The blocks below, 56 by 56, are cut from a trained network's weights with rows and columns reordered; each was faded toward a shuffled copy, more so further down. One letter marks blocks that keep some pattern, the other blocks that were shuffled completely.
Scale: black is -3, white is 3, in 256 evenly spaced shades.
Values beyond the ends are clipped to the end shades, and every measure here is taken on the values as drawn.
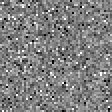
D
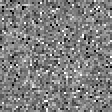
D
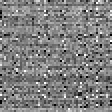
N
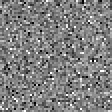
D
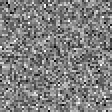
D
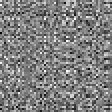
N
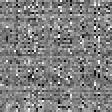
N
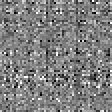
N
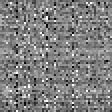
N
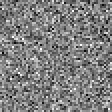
D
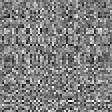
N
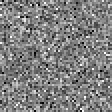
D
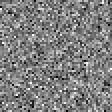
D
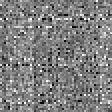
N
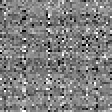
N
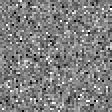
D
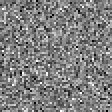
D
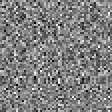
N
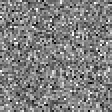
D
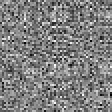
N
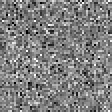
N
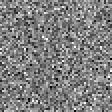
D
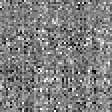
N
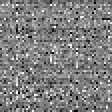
N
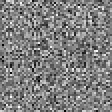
N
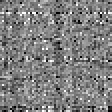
N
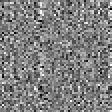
N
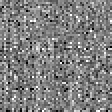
N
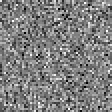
D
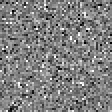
D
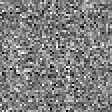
N
